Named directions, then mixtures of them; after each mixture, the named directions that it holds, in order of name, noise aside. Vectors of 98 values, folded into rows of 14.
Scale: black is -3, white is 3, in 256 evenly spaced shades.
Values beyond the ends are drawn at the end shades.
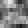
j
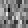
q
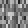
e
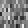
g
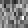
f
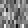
f, g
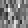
q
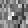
e, g, q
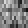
g, j, q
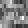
f, j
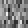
q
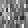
g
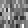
g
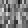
e, q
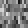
e, g, q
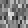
e, q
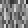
e, f, g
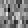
q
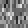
e, f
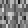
e
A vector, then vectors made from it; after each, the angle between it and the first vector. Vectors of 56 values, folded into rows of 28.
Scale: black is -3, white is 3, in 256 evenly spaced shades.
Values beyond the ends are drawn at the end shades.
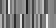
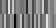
nearly parallel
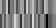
nearly opposite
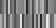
nearly parallel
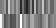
partly aligned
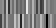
nearly opposite
